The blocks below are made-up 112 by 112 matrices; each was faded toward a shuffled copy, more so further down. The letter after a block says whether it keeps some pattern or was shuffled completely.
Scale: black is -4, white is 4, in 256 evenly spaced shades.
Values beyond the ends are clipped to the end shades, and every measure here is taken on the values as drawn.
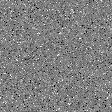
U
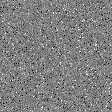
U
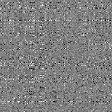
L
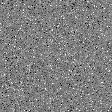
U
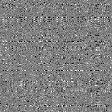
L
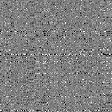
L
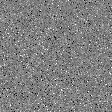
U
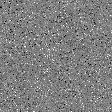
U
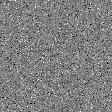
U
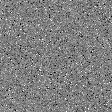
U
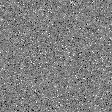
U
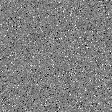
U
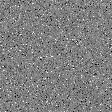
U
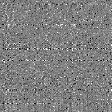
L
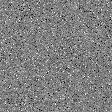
U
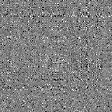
L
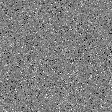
U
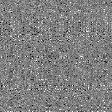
L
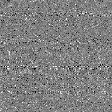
L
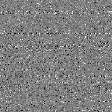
L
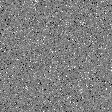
U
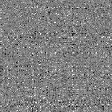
L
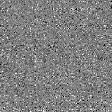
L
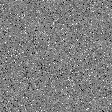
U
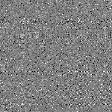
L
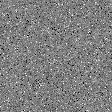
U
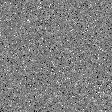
U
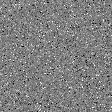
U
